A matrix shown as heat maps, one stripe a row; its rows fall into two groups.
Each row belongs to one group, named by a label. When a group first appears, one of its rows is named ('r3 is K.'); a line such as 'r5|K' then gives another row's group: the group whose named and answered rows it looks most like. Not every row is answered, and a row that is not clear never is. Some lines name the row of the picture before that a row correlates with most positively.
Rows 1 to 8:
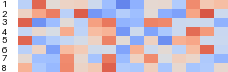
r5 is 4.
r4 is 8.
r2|8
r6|8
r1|8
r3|4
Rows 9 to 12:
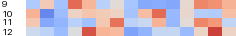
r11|4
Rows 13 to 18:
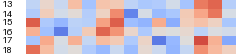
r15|4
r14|8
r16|4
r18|8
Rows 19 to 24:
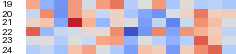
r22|4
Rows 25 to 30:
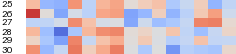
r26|4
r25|4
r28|4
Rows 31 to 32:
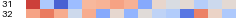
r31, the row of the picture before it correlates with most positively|28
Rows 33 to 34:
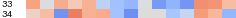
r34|8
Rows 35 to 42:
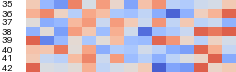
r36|8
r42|8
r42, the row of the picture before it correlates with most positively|33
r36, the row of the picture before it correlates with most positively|33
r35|4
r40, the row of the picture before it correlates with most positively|33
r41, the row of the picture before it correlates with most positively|34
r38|8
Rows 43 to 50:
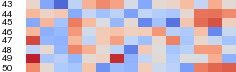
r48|8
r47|4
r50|8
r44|8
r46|4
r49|4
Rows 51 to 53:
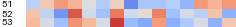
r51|8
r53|4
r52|4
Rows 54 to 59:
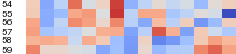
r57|4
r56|4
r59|8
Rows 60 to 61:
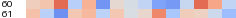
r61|4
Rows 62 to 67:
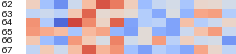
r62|4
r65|8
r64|4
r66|4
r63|8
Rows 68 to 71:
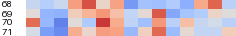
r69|4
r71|4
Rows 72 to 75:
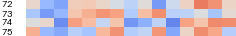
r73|4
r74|8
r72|8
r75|4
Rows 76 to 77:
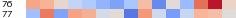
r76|8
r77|8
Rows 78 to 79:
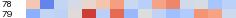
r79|8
